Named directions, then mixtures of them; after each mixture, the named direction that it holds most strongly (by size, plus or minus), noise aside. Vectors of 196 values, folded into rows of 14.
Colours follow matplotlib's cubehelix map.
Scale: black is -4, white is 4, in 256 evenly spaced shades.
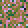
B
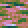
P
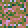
B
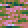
P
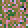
B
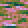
P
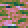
P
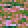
P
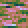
P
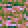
P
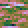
P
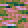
P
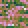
P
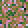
B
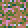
B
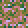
B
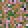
B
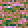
P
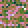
B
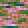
P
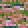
P
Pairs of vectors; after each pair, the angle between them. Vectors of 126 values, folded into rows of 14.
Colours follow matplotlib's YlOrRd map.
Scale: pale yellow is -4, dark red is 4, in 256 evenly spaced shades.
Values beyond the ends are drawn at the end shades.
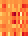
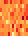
orthogonal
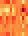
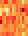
nearly parallel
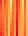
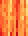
nearly parallel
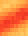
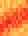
nearly parallel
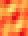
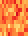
partly aligned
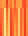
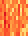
partly opposed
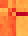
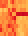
nearly parallel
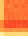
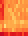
nearly opposite
